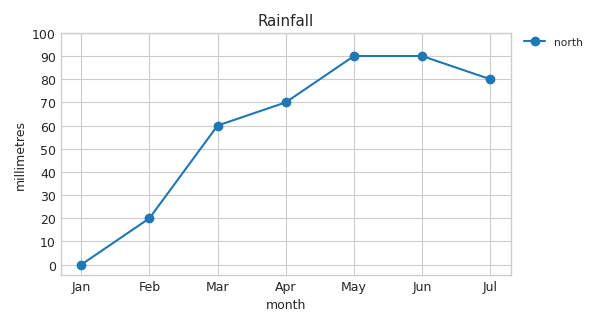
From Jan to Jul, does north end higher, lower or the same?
higher
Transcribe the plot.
Title: Rainfall
x-axis: month, ticks Jan Feb Mar Apr May Jun Jul
y-axis: millimetres, ticks 0 10 20 30 40 50 60 70 80 90 100
Legend: north
Values:
north: 0 20 60 70 90 90 80
